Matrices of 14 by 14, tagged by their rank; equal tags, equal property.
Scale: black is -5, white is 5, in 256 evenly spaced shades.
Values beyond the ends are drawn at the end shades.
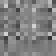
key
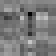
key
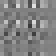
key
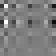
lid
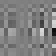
lid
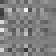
key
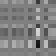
lid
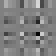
lid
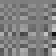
lid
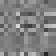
key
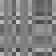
lid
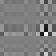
lid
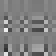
lid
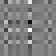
lid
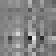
key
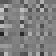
key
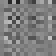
key
